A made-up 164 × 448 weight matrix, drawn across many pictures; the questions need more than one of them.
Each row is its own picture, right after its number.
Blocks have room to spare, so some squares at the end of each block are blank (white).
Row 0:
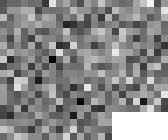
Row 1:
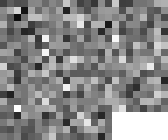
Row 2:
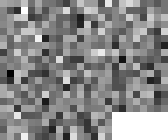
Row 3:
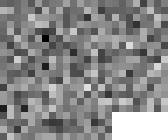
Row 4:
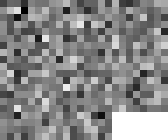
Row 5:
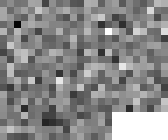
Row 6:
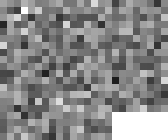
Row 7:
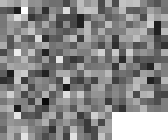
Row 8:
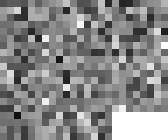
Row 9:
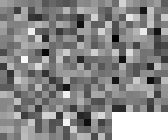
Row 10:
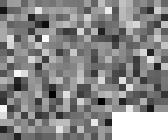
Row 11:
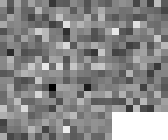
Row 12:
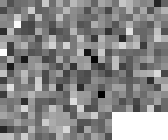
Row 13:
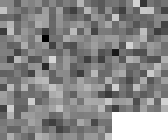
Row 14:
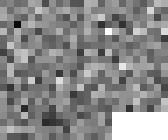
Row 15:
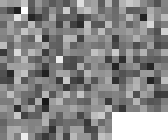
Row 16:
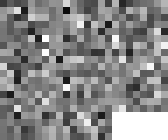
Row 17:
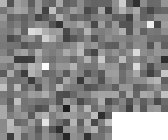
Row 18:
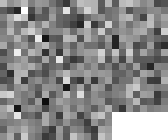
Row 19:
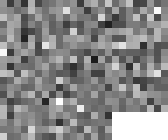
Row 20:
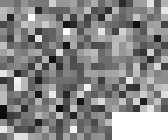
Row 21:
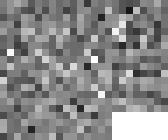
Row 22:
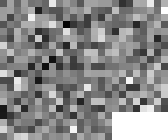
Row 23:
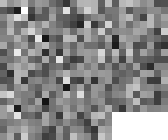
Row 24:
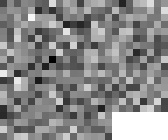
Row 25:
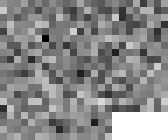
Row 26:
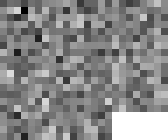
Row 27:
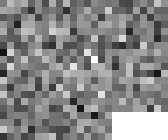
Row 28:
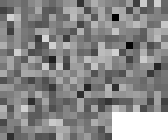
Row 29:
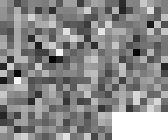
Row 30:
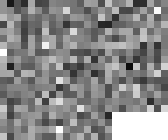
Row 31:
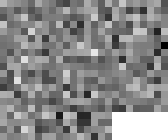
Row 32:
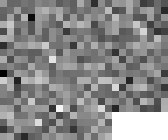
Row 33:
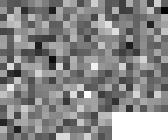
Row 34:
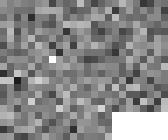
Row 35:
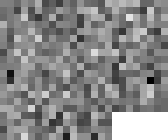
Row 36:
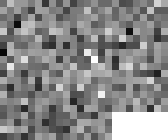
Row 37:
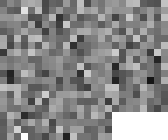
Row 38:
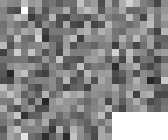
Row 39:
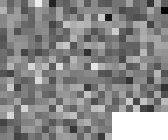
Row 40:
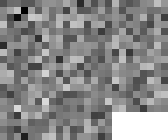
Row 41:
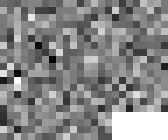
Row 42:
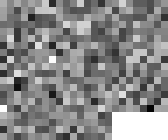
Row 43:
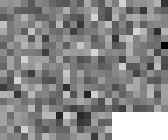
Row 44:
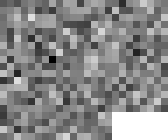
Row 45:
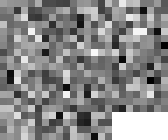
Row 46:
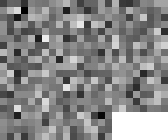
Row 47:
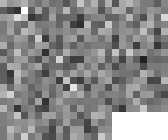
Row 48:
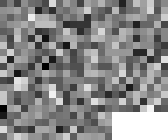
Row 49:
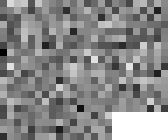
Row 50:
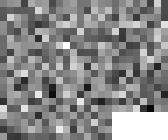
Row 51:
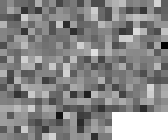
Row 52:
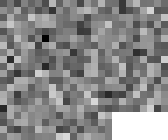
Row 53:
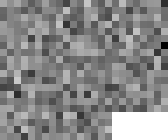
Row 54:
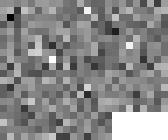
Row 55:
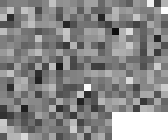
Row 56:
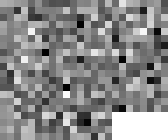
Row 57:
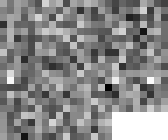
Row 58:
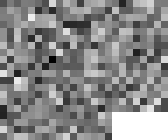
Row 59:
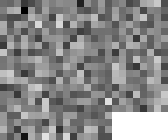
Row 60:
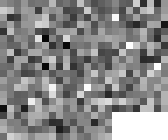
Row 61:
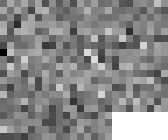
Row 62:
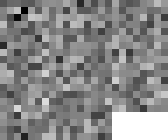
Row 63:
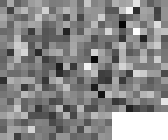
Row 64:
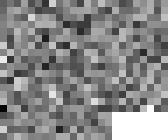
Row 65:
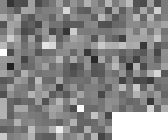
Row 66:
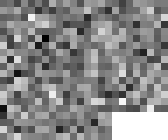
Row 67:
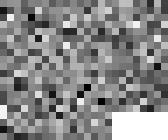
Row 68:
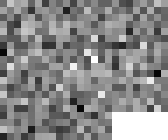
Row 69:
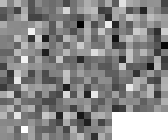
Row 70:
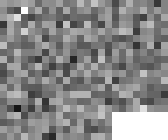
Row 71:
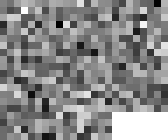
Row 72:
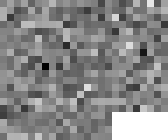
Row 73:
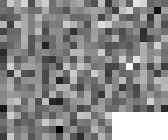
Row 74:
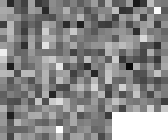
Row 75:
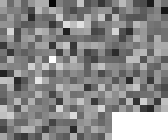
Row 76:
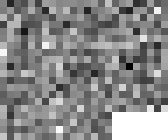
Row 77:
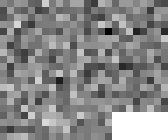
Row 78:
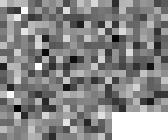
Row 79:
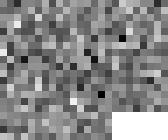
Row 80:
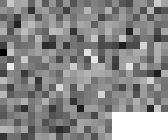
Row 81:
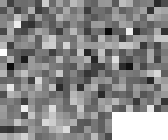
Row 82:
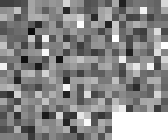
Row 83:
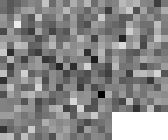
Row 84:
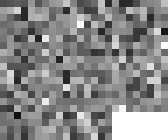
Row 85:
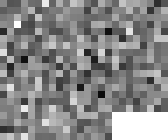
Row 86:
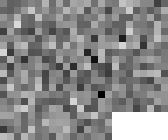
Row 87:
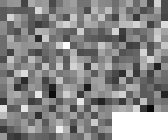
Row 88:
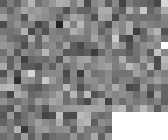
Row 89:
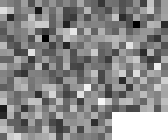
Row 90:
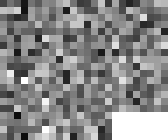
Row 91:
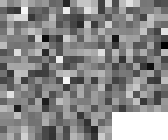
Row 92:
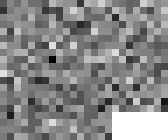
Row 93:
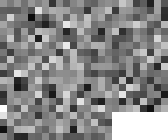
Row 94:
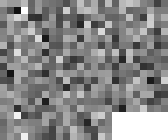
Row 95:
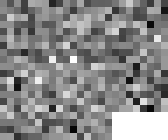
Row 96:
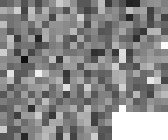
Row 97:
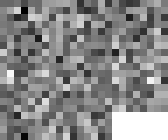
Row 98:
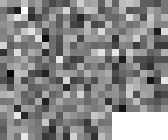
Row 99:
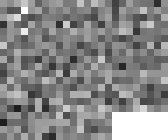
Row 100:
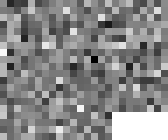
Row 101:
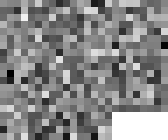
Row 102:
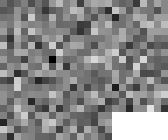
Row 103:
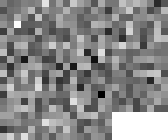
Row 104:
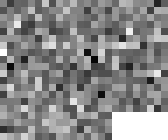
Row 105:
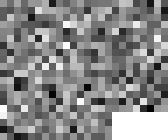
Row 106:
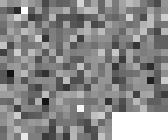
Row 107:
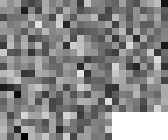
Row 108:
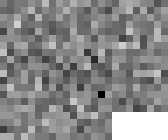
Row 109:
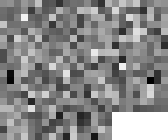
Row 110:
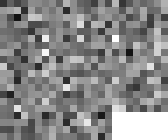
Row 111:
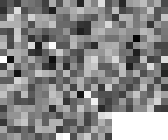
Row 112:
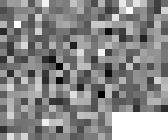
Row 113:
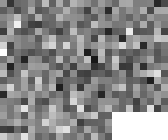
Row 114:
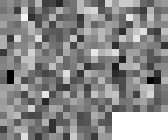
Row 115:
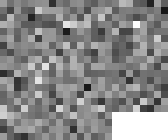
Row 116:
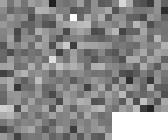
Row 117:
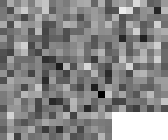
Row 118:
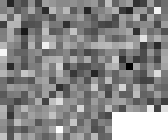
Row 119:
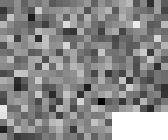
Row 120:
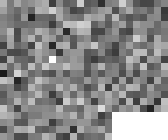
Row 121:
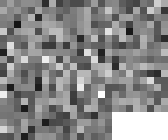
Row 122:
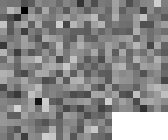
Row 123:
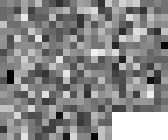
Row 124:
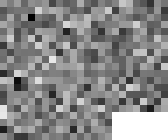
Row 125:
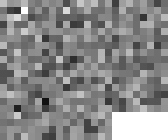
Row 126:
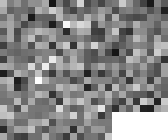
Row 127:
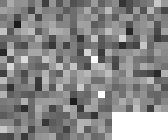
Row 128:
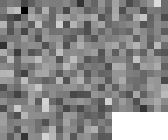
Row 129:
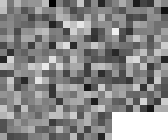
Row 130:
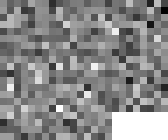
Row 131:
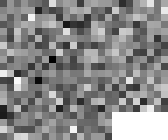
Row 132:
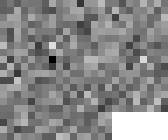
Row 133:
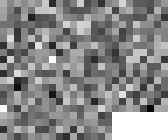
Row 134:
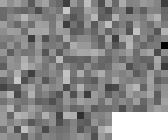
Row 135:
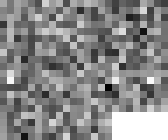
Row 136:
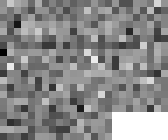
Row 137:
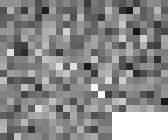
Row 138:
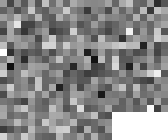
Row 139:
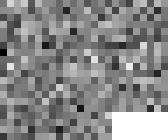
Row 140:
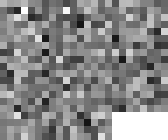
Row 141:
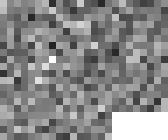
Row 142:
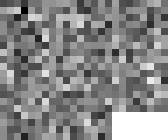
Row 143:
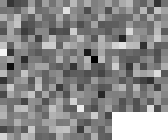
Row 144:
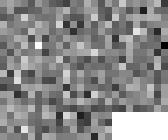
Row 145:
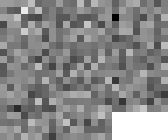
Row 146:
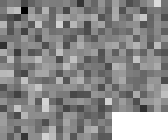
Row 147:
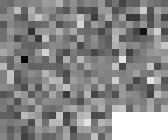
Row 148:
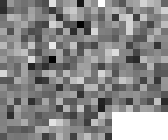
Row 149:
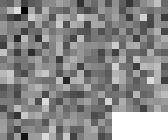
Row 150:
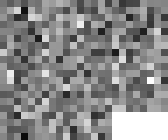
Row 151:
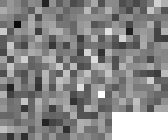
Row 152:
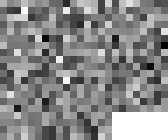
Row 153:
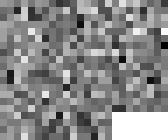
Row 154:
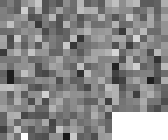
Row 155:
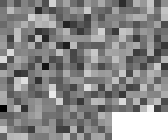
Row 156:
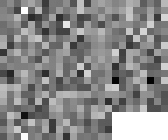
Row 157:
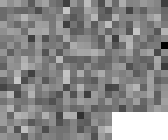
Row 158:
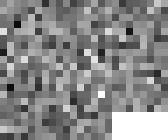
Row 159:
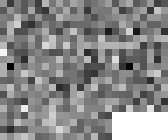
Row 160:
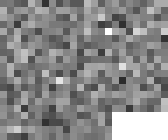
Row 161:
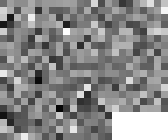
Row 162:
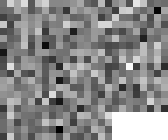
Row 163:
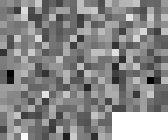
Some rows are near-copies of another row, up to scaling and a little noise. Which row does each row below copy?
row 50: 87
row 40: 62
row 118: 76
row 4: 46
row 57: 135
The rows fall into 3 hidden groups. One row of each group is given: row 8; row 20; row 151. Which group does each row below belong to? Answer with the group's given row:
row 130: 20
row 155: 20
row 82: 8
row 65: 151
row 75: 20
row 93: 20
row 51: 8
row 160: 151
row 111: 20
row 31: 8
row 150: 8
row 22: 20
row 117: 151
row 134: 8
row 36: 151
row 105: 20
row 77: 151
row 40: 8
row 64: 20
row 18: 8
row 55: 20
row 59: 8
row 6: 8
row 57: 8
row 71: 8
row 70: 8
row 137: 151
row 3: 20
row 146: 8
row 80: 151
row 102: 20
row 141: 20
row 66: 20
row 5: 151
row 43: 8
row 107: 8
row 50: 20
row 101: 8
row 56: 8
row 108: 151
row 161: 20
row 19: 151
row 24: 20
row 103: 151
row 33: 20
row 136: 151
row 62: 8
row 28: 20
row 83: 151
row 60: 20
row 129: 20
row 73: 151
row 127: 151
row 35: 8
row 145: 8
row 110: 8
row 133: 20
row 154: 8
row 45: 8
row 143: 151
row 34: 20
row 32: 20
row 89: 20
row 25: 20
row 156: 8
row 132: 20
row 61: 151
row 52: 20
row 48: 20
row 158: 151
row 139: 151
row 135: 8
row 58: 20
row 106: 8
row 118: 151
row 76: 151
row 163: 8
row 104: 151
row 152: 8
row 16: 8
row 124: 20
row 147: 8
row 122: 8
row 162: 151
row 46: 8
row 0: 20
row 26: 8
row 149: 8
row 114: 8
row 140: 8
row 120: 20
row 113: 151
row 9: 8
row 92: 20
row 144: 8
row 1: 8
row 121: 151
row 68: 151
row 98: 8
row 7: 8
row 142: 8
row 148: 20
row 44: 20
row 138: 151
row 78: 8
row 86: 151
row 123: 8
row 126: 20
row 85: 151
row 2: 8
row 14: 151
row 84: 8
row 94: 8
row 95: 20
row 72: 20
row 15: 8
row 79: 151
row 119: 20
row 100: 151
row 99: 8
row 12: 151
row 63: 151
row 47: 8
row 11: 20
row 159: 151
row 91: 8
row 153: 8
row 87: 20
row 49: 151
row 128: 8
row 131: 20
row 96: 8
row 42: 20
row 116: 20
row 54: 20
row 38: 8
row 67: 20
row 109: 8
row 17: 20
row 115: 20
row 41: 20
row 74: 151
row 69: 8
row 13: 20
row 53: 8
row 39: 20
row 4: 8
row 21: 151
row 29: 20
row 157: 8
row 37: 8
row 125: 8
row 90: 8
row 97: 8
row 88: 8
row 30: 151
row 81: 151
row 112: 151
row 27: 151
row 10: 20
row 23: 8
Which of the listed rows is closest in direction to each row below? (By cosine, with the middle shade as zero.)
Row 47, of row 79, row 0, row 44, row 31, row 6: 6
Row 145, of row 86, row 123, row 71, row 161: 71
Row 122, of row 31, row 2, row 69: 31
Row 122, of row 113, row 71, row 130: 130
